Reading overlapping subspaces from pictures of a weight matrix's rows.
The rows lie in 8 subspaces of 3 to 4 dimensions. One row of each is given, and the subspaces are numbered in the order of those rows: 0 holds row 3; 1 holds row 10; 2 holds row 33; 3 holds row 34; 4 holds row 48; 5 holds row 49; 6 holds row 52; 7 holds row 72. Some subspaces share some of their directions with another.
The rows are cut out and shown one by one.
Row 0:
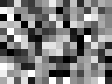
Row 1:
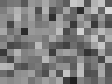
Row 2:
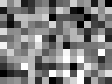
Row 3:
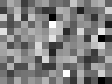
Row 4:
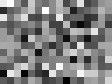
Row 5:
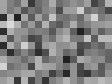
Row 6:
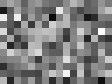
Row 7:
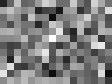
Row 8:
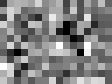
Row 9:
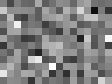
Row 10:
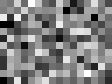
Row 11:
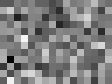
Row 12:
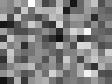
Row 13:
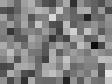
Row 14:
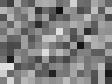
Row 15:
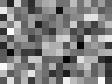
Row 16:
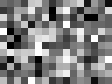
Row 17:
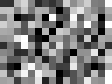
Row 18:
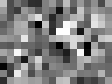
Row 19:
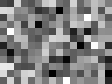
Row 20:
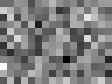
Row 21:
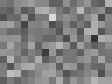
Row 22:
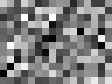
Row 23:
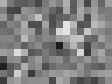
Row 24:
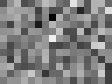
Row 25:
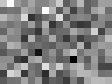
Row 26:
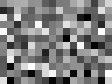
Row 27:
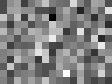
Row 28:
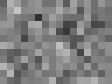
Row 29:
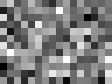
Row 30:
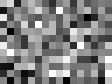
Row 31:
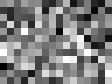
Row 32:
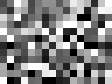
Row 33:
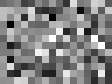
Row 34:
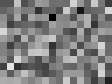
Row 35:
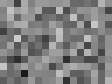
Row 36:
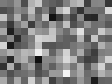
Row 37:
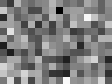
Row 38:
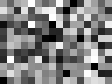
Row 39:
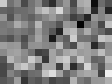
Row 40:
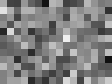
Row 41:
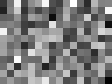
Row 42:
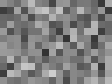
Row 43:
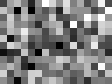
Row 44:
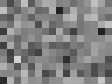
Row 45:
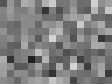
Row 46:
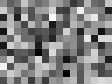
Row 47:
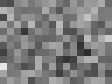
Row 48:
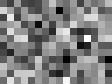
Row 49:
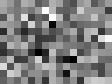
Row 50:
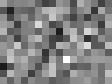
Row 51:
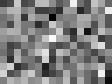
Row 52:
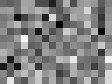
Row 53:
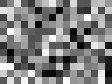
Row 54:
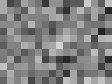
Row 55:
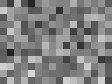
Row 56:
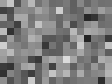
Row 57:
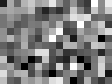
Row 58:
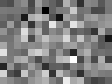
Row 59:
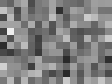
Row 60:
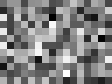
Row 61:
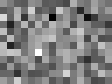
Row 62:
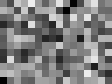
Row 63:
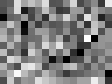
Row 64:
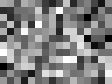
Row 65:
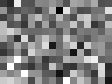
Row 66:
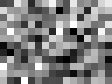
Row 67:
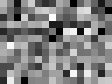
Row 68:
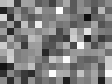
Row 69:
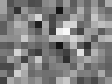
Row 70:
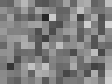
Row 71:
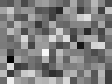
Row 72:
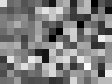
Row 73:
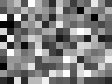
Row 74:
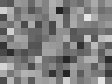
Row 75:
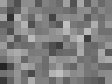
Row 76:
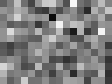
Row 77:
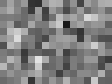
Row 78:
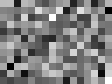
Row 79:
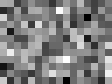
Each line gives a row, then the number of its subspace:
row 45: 7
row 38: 1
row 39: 7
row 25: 5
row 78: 3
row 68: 0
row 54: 2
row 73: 1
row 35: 3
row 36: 0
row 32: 6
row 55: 7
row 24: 5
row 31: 5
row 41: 2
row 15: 7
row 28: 4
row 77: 0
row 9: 7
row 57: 7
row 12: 1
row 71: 6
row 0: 4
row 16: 0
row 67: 6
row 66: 6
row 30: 3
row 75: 4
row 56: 7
